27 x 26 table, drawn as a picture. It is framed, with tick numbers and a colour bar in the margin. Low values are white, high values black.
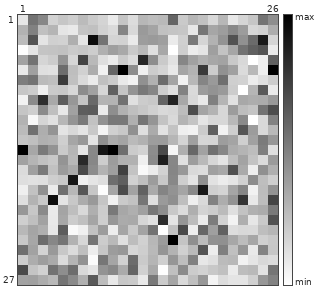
There is no overall slope. No regular stripes run through it. Neither half mirrors the other. No seam splits the table. The grain is fine, like static. The values are skewed, with a long tail toward high values. Overall the values sit about 30% of the way up the scale.
